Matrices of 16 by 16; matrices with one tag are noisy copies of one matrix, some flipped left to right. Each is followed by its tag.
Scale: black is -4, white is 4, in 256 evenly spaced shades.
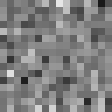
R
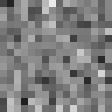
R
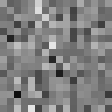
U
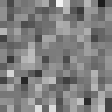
R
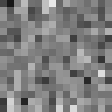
R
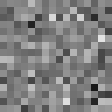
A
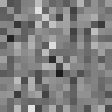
U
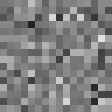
A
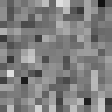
R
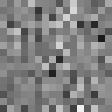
U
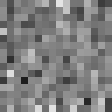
R
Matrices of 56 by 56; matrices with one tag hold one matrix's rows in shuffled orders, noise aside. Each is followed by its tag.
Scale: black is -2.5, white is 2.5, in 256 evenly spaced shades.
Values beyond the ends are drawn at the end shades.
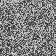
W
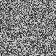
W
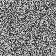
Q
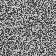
W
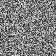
W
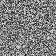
Q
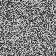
W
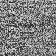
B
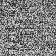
B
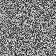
Q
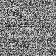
B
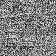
B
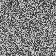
Q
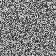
Q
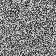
Q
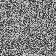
W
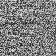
B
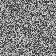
Q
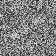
W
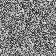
Q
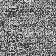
B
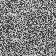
W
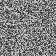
W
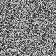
W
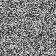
W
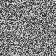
W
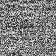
B
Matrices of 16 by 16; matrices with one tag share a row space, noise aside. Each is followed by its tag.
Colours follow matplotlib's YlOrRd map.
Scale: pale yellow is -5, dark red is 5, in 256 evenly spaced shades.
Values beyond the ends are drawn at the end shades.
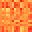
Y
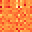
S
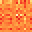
S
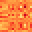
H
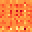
S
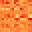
Y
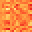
Y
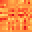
H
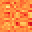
Y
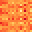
H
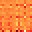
S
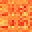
H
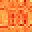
H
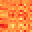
H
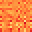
S
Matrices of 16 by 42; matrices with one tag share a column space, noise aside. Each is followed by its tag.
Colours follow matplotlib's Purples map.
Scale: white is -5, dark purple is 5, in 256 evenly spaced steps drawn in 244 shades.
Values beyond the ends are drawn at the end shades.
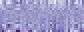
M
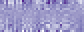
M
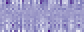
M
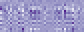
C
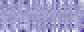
M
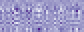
C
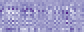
C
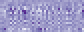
C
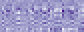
C
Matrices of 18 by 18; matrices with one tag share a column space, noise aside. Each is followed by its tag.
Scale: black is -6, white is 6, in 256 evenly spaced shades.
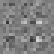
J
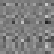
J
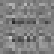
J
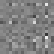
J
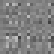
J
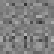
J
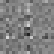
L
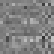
J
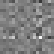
L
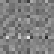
L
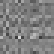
L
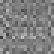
L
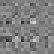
J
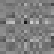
J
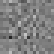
L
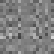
L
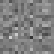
L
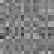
L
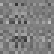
J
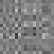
L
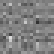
J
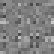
J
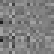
J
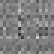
L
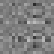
J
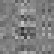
L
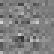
J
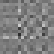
L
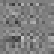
J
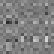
J
